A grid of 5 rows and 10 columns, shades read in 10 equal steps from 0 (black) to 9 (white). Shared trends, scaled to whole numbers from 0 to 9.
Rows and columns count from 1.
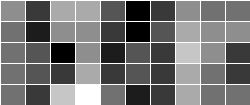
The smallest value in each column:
4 1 0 5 1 0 2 5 4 2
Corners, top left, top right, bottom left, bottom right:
5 4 4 4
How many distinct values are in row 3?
7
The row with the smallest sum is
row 3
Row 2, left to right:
4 1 5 5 2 0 3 6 5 5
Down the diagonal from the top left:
5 1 0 6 4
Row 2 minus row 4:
0 -2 3 -1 0 -3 1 0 1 3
